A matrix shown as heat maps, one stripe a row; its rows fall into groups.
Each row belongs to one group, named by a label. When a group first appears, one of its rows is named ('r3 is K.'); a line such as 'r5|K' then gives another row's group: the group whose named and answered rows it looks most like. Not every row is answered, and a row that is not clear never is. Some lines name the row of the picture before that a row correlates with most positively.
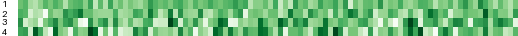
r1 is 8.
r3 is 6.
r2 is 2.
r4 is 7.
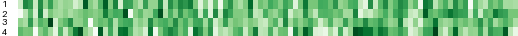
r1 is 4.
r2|4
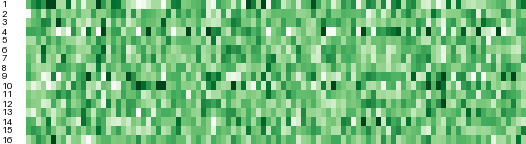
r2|4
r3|7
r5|4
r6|7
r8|6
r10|2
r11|6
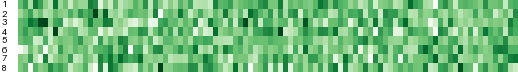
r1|7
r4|7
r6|4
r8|8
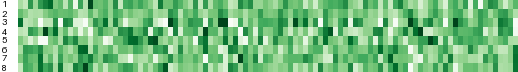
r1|4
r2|6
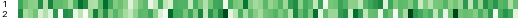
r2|6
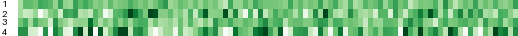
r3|7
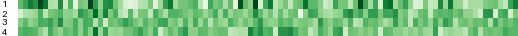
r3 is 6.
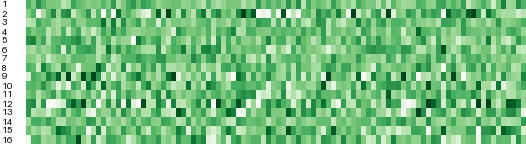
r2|8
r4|6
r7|2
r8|7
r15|6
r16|4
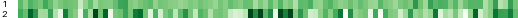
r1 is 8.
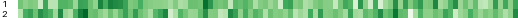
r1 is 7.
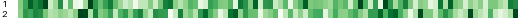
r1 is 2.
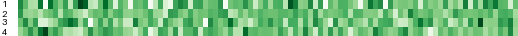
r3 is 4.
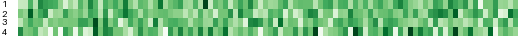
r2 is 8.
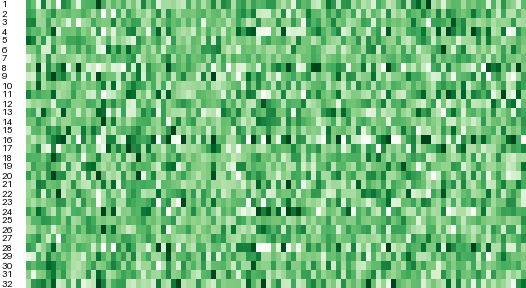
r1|7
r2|8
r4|8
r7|4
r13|7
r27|7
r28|8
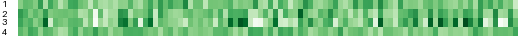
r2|8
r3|8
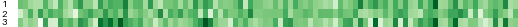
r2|4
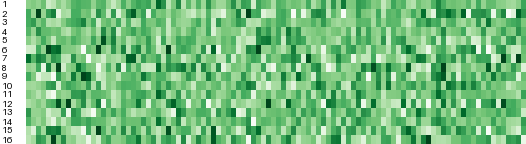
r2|8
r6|4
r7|8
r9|2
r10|8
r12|6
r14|2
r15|4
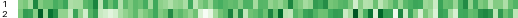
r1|7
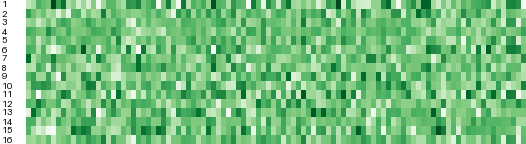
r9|7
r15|2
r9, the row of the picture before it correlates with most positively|2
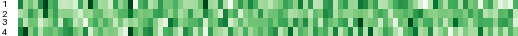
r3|6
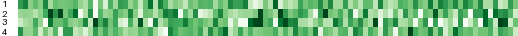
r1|8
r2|6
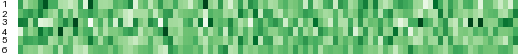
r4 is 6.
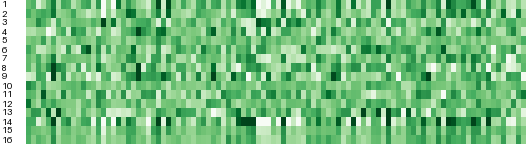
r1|8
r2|8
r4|2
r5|2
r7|8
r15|8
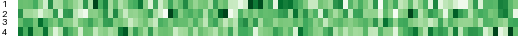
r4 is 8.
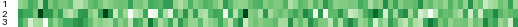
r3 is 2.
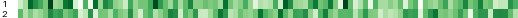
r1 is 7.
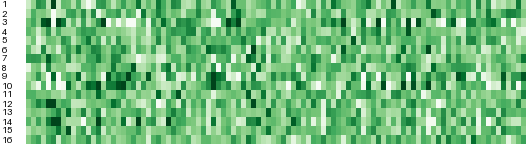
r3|7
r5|8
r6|7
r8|4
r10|7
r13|6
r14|4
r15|6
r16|8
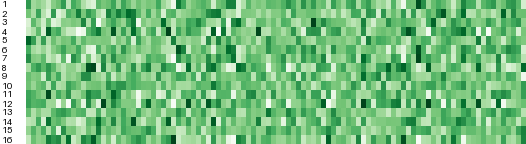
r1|6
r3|4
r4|4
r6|6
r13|6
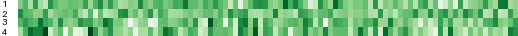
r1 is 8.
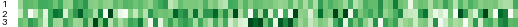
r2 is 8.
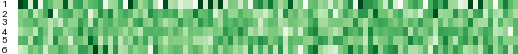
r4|8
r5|7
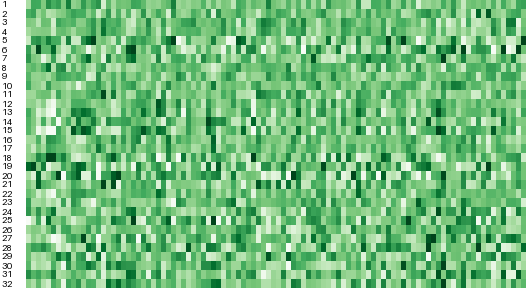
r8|7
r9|6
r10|4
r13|2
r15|2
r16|4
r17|4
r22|2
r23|6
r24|8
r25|4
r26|8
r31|8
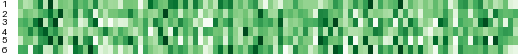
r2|6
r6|7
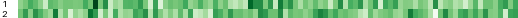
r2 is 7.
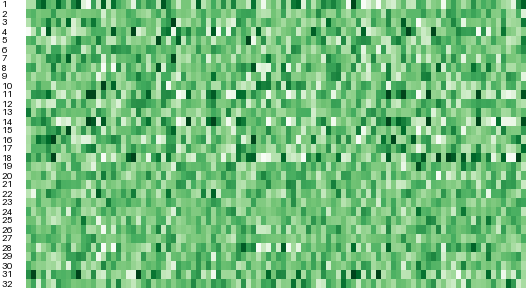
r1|7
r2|8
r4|4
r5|2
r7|6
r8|8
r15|6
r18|8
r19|6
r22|4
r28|8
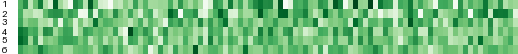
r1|7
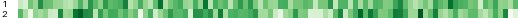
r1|4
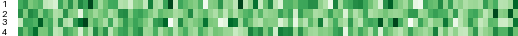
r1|2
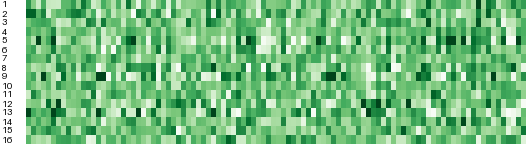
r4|8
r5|8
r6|8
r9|7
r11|4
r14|8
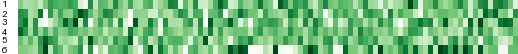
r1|6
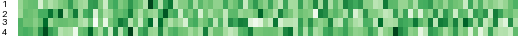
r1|2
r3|8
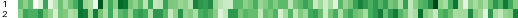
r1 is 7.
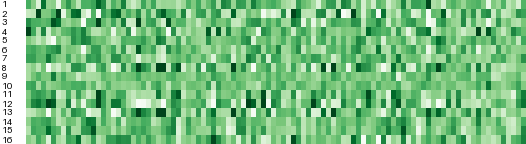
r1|7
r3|4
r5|2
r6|4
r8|2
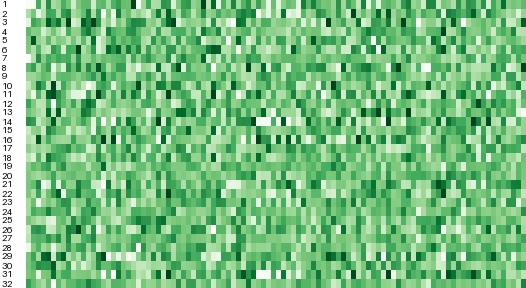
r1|4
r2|8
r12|2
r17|6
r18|4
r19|7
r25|2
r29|7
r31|8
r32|2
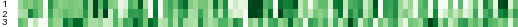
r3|2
